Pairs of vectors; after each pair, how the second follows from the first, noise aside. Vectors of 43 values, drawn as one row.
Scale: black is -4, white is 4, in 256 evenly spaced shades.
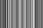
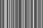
sign-scrambled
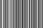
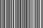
reversed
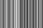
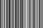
reversed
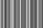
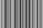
sign-scrambled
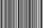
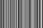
sign-scrambled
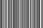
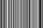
sign-scrambled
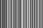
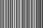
reversed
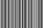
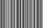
reversed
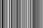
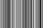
reversed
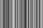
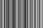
sign-scrambled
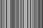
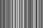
reversed
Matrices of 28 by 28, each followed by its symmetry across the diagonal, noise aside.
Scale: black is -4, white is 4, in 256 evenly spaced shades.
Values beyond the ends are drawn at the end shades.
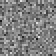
antisymmetric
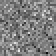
symmetric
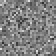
symmetric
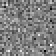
antisymmetric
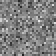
antisymmetric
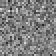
antisymmetric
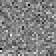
neither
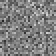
neither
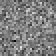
neither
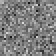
symmetric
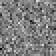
neither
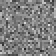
antisymmetric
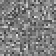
symmetric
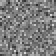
symmetric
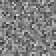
antisymmetric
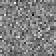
neither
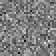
neither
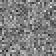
antisymmetric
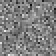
antisymmetric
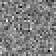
antisymmetric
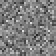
symmetric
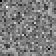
symmetric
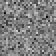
neither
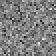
symmetric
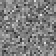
neither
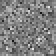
symmetric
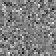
antisymmetric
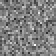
neither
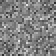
symmetric
